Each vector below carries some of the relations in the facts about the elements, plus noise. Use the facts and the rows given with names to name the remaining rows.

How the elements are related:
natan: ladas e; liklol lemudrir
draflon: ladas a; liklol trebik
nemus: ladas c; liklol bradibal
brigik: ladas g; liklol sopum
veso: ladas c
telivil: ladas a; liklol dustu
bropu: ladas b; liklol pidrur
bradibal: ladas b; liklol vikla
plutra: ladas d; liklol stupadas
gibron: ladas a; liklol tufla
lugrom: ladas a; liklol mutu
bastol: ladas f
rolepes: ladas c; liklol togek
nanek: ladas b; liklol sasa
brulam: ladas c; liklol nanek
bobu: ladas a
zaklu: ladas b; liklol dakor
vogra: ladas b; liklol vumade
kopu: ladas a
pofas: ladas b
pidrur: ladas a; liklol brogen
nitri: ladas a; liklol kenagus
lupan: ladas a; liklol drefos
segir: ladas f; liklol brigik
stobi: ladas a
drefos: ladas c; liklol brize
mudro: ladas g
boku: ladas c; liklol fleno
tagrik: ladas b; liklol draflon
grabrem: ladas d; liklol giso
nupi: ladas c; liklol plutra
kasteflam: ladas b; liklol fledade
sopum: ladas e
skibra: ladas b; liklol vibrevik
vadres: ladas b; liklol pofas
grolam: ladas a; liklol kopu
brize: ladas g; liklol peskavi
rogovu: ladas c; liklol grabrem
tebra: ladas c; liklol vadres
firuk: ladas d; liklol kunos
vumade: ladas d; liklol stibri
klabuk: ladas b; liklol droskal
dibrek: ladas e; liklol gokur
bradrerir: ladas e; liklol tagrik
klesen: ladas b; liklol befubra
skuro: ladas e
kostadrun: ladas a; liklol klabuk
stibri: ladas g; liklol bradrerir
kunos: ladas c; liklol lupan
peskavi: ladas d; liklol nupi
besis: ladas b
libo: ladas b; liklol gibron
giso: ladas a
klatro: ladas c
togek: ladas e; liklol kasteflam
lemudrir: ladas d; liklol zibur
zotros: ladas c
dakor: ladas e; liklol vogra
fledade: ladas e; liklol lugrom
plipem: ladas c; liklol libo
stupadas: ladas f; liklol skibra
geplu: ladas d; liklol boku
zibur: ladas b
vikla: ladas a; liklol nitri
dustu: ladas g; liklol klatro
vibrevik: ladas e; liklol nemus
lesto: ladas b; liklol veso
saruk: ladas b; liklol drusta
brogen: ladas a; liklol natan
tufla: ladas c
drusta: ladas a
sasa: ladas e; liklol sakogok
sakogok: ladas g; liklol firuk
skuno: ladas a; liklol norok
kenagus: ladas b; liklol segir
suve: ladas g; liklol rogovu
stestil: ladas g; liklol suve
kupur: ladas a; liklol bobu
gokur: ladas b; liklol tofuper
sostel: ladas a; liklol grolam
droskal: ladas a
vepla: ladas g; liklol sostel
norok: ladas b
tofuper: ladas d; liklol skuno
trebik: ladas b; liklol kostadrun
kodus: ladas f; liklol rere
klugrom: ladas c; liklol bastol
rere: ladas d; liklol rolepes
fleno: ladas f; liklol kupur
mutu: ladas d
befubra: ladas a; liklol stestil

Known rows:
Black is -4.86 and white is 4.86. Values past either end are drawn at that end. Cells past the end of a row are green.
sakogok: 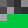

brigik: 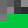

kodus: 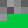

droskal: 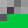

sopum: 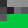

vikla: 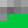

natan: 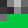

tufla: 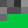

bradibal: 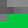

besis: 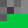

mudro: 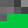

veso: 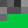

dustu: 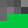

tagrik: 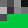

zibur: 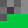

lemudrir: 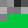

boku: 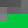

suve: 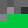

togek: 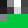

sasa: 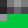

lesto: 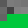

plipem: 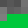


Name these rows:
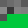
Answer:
klabuk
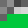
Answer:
plutra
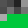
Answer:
kunos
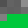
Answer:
nemus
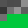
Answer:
brize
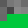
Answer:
libo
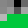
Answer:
firuk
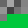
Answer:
bastol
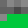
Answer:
kenagus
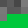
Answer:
klugrom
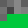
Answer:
zaklu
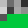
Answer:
draflon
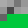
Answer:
stobi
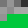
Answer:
rere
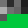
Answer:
stibri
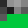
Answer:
skuro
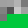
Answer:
lugrom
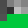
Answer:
skibra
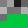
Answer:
mutu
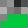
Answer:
grabrem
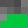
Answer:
brulam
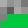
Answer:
befubra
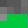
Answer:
rogovu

